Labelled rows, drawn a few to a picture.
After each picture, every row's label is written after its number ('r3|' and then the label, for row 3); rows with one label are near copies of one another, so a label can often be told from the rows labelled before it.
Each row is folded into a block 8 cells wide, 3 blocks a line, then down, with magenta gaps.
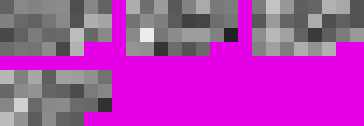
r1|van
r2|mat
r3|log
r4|mat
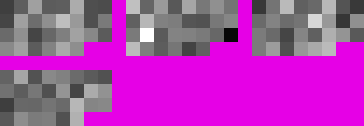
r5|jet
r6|mat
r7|jet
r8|van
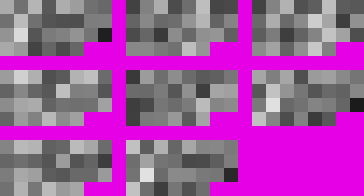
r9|mat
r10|jet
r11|jet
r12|log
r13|van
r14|mat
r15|log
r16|mat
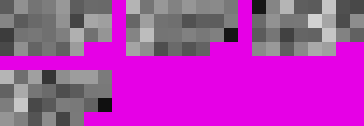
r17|van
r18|mat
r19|jet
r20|mat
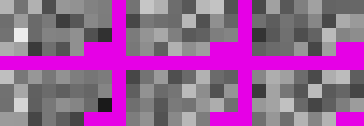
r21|mat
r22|log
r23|van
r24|mat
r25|jet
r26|log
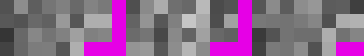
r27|van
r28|jet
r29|van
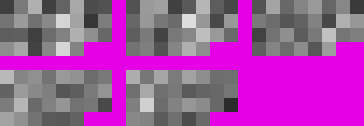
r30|jet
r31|jet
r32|van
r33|mat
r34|mat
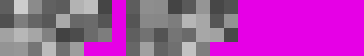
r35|log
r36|jet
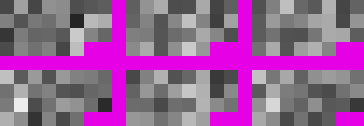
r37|van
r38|jet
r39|jet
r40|mat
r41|jet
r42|mat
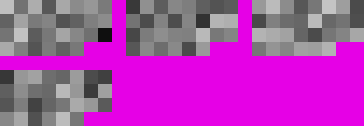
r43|mat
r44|van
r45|log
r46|jet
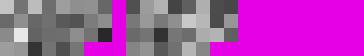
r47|mat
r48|jet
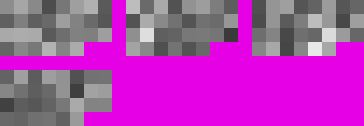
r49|log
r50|mat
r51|jet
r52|van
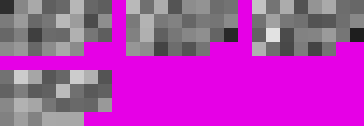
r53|jet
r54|mat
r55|mat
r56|log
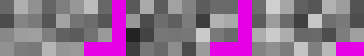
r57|log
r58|van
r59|log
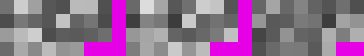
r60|log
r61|log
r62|van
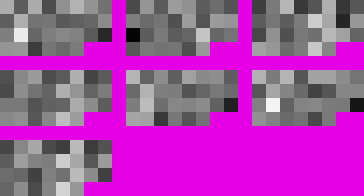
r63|mat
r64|van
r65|jet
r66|jet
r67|mat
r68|mat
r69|jet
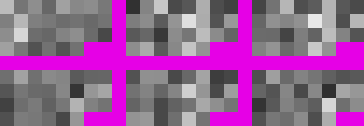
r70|mat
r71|jet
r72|jet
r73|van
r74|jet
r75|van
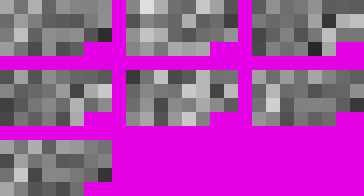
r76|mat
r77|log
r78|van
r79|van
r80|jet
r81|mat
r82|mat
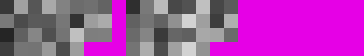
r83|van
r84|jet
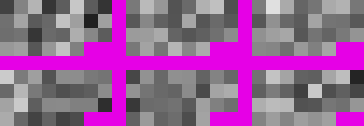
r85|jet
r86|log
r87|log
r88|mat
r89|van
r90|log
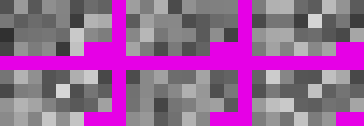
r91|van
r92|mat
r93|log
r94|log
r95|jet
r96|log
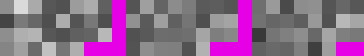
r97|log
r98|van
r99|van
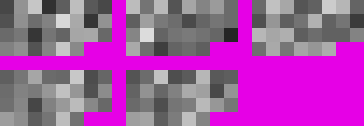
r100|jet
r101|mat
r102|log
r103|jet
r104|jet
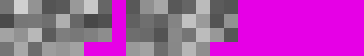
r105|log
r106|jet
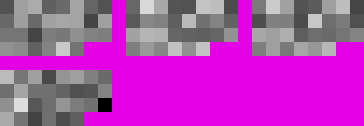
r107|jet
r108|log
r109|log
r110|mat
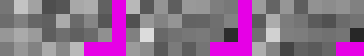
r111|log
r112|mat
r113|mat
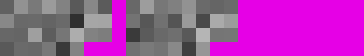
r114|van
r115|van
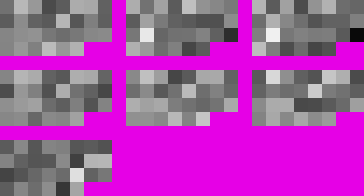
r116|log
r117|mat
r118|mat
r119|log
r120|log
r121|log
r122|van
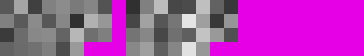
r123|van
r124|jet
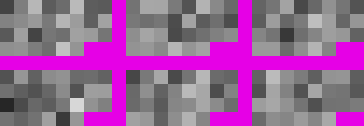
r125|jet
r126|log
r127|jet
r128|van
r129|jet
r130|log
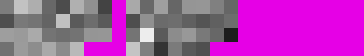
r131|log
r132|mat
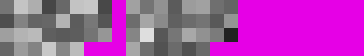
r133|log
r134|mat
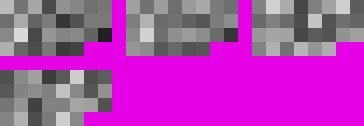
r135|mat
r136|mat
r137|log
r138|jet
